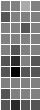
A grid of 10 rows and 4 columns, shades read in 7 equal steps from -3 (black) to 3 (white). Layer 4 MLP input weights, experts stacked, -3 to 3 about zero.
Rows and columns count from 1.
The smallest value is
-3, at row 7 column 2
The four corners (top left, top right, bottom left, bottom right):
0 0 -1 -1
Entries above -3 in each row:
4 4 4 4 4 4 3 4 4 4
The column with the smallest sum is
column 2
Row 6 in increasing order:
-2 -1 -1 0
